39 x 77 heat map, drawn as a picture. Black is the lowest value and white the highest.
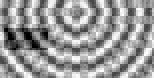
The values follow a bell shape. In the middle left lies a patch that is lower than the rest. No overall slope runs across the table. The ninth with the lowest average is the middle left. Concentric rings centre on the top middle.
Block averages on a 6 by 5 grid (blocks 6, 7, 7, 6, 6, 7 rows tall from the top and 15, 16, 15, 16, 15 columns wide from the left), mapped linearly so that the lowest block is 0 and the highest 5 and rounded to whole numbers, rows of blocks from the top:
3 4 5 4 3
3 4 5 4 3
0 2 3 4 3
1 1 3 3 4
3 4 5 4 3
4 4 4 4 4
